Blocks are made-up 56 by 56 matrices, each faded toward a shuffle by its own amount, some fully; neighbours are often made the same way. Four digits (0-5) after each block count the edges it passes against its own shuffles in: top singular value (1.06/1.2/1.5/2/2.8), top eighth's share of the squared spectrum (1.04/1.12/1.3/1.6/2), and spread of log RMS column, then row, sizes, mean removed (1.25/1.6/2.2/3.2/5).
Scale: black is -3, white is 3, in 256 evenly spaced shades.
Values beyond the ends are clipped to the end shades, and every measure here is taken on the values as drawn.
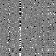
4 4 2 1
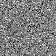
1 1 0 0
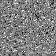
2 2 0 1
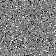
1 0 0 1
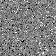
2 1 0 0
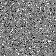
2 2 0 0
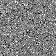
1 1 0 0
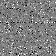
1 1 0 1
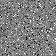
0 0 0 0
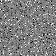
0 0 0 0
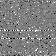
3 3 0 2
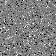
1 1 0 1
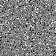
0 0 0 0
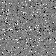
1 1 0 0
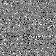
1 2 0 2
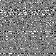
2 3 0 3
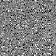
3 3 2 2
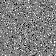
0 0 0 0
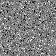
1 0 0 0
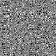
3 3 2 1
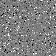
2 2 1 0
